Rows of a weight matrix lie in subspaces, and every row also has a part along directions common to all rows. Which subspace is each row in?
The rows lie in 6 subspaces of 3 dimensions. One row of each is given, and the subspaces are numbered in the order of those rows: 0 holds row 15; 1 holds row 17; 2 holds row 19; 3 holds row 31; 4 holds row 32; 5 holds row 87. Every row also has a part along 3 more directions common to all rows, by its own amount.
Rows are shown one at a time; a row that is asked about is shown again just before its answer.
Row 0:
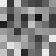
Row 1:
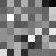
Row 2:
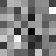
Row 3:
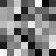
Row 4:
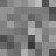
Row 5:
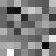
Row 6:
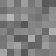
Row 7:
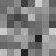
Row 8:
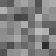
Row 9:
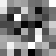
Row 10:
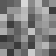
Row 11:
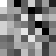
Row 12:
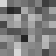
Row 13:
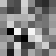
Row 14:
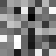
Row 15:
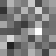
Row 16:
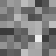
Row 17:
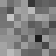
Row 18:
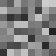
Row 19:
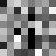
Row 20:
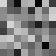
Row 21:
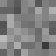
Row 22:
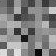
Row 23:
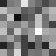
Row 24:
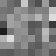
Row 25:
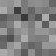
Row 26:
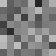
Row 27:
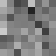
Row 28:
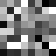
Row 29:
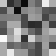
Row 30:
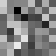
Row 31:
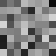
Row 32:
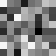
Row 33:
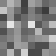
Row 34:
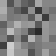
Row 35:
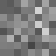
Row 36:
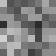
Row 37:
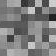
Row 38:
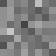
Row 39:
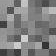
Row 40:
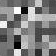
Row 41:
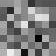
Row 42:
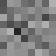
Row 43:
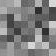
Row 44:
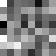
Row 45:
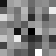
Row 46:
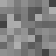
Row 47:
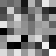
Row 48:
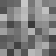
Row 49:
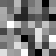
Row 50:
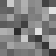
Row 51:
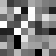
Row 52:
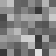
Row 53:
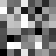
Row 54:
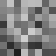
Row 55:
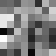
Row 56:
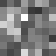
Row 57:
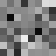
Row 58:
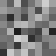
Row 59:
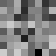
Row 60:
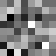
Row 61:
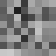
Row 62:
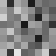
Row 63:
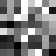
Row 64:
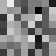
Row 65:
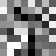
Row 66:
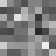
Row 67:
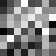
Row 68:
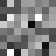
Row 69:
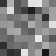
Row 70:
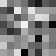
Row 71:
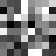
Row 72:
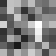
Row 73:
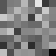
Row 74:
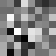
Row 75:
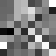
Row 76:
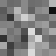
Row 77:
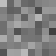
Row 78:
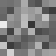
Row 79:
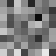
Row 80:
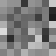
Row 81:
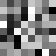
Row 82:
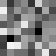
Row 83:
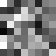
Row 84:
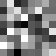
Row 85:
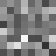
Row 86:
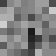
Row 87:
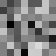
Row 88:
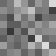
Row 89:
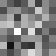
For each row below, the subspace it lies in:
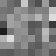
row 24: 3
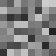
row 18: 4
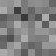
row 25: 2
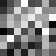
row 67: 3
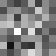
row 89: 3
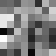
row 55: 2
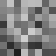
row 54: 5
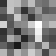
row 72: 0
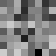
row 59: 5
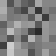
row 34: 0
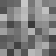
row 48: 5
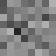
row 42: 2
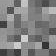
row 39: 0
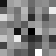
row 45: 2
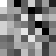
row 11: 3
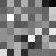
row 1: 4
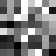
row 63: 5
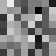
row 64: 5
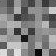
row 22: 5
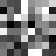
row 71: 5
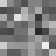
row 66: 4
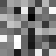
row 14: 2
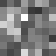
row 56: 1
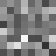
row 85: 0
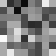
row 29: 0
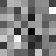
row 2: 2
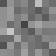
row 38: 1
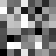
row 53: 0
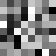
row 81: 2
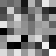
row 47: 0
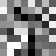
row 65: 2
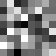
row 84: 4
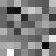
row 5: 1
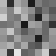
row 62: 1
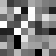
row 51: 2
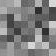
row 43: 3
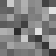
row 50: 0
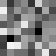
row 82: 0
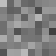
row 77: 4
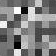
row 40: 2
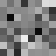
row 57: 4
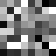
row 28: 0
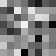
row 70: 1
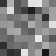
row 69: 1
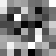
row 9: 3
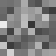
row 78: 1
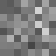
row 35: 3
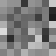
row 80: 3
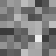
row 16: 0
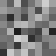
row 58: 4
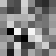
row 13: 4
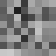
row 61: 0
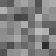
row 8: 4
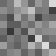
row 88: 3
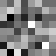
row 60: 1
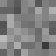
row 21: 3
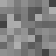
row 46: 2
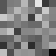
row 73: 5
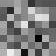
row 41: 1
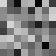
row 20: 3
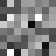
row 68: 1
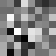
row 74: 4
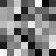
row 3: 5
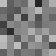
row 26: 1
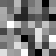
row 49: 5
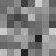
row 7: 0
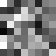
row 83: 4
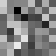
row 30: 2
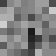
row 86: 2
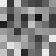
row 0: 1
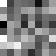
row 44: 1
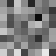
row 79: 1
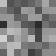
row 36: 0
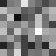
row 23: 4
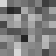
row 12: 4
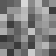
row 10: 5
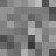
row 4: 5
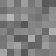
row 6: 4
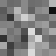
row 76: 2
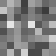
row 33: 5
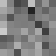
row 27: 3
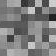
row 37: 3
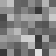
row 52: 5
